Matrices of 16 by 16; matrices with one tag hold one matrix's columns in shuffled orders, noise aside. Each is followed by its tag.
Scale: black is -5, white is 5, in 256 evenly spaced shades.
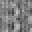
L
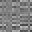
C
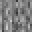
L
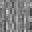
L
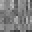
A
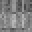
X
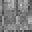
A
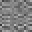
C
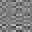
C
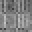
X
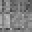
X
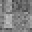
X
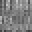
A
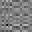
C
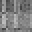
X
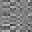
C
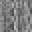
L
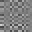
C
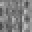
L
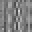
L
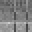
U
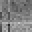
U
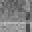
U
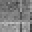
U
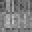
X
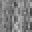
L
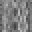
L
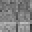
U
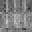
X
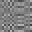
C
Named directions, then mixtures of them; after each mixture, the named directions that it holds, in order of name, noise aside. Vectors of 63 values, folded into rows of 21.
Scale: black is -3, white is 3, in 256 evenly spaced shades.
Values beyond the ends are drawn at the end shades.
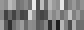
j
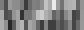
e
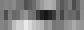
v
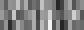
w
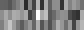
e, j, w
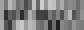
e, j, v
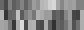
e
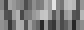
e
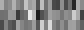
e, j, w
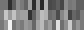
j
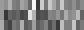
j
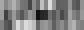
j, v, w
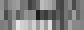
v, w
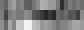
v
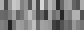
j, v, w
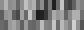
e, j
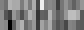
j, w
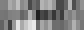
j, v, w
